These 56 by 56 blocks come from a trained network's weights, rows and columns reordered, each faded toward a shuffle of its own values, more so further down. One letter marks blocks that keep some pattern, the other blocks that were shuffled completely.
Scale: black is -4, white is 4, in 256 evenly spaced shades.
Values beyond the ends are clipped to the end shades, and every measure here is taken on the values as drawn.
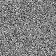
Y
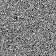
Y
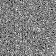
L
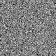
L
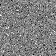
Y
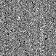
L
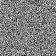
Y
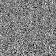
L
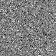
Y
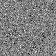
Y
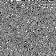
L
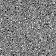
Y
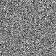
L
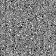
L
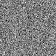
L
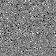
L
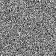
Y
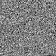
L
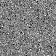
Y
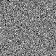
L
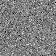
Y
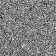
Y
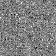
L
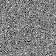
Y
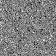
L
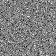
Y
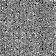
L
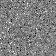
Y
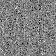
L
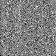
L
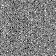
L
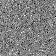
Y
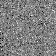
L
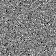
Y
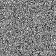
Y
